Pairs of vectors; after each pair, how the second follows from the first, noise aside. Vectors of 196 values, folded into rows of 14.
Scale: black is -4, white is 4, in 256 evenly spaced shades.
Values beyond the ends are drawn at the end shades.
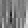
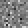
shuffled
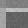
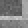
reversed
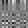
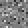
shuffled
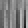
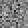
shuffled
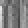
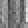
reversed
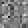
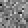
shuffled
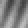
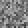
shuffled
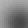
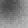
reversed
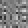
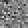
shuffled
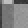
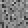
shuffled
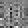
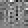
reversed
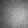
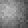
reversed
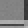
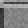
reversed
